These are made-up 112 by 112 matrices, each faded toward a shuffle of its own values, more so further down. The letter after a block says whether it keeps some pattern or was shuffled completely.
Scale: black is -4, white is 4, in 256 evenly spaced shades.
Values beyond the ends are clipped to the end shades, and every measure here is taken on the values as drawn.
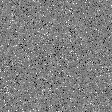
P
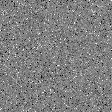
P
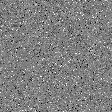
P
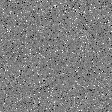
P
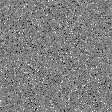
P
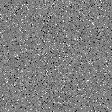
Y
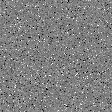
P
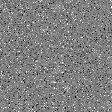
Y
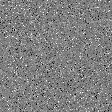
P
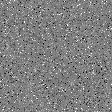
P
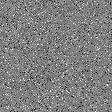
P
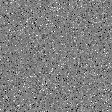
Y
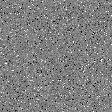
Y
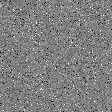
P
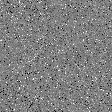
P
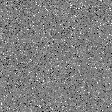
Y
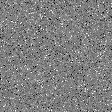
P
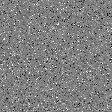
Y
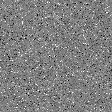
P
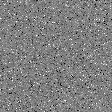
P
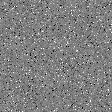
P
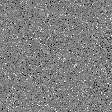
Y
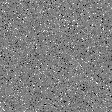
P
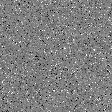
P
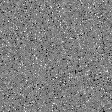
Y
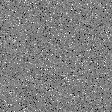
P
